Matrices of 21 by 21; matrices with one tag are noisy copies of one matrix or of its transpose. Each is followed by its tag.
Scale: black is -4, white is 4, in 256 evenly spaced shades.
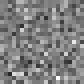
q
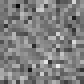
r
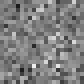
r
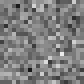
r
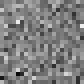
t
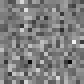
q
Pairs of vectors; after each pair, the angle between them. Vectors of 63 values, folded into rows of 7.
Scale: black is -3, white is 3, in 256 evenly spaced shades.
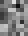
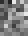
partly aligned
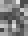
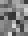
partly aligned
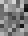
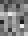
partly opposed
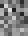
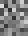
nearly opposite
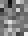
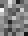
nearly opposite
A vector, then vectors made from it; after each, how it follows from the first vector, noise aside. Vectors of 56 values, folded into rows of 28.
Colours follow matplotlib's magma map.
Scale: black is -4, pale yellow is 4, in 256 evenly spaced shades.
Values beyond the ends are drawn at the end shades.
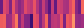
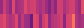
shrunk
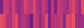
shrunk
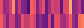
wrapped around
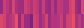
shrunk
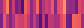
wrapped around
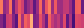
negated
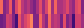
negated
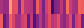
reversed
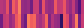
wrapped around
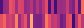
sign-scrambled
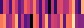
scaled up
